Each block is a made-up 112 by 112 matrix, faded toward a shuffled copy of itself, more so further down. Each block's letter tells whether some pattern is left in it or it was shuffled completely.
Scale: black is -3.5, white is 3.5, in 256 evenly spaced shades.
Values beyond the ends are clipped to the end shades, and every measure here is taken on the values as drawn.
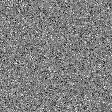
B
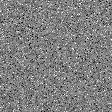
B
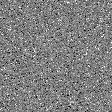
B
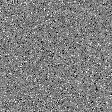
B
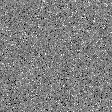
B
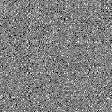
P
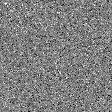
B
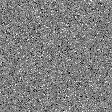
B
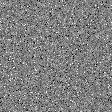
B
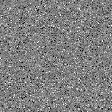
P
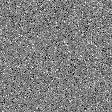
B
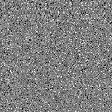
P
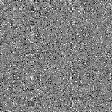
P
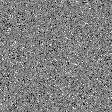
B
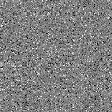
P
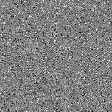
P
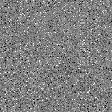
P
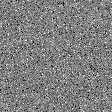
B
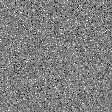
B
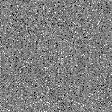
P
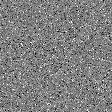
B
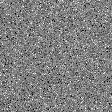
B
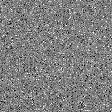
P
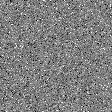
B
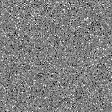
P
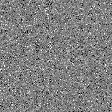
P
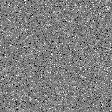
P
